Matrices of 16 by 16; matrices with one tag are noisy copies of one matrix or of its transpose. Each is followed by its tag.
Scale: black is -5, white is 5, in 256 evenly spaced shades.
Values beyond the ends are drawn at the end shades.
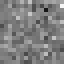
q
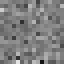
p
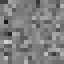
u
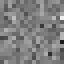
p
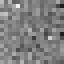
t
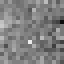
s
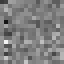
u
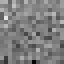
t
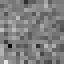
q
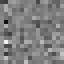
u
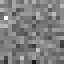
t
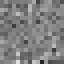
p
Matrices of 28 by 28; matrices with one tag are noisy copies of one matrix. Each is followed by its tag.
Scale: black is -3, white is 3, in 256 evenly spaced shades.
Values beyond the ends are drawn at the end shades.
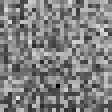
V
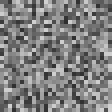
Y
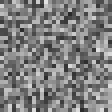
Y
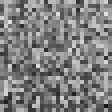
V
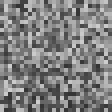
V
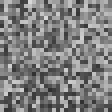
V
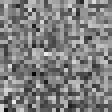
V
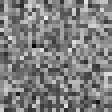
V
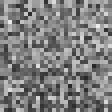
V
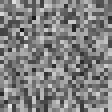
Y
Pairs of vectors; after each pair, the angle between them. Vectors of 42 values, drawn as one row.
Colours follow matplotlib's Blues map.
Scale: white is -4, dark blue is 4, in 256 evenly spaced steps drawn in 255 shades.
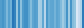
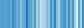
partly aligned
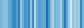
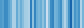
nearly opposite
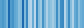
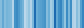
orthogonal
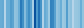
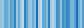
partly opposed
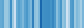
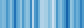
nearly opposite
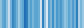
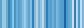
partly opposed
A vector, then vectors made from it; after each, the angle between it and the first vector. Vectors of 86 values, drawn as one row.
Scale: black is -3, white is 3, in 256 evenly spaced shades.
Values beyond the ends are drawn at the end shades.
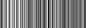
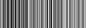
nearly opposite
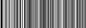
partly aligned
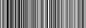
nearly opposite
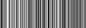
nearly parallel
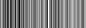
nearly opposite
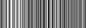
nearly parallel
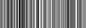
orthogonal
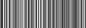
partly aligned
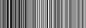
nearly opposite
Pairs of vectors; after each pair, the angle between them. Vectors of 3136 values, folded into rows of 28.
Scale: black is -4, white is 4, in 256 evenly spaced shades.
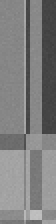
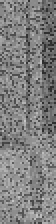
partly aligned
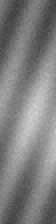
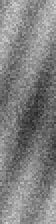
nearly opposite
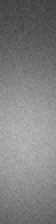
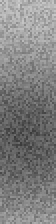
nearly opposite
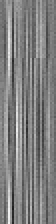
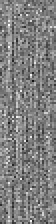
partly aligned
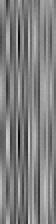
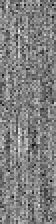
partly opposed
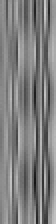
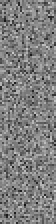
orthogonal
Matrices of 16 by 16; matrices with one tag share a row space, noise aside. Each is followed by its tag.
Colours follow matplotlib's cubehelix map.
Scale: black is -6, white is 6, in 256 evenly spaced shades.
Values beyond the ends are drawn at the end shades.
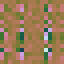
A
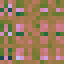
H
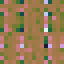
A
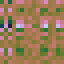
H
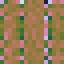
A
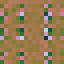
A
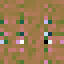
A
